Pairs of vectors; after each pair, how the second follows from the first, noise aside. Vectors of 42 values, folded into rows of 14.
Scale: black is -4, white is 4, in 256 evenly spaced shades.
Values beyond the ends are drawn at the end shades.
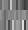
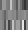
copied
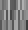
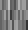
copied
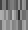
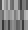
wrapped around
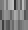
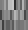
copied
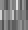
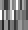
scaled up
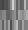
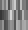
wrapped around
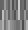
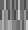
copied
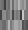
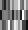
scaled up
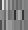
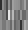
wrapped around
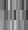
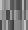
wrapped around
